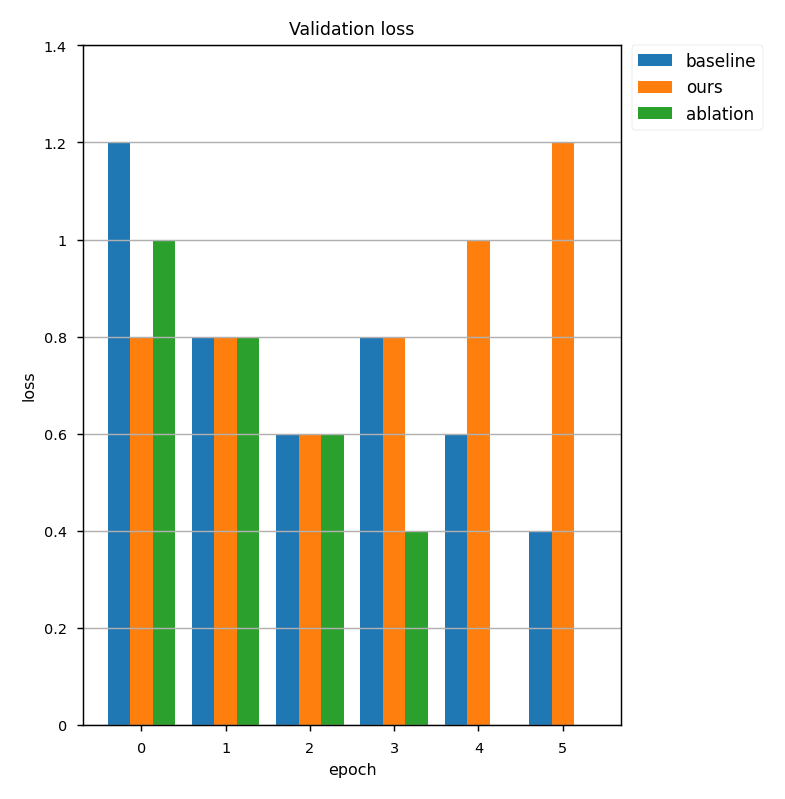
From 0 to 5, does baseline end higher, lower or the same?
lower
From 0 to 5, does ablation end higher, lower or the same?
lower
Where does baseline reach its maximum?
0
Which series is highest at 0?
baseline
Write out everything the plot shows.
Title: Validation loss
x-axis: epoch, ticks 0 1 2 3 4 5
y-axis: loss, ticks 0 0.2 0.4 0.6 0.8 1 1.2 1.4
Legend: baseline, ours, ablation
Values:
baseline: 1.2 0.8 0.6 0.8 0.6 0.4
ours: 0.8 0.8 0.6 0.8 1 1.2
ablation: 1 0.8 0.6 0.4 0 0
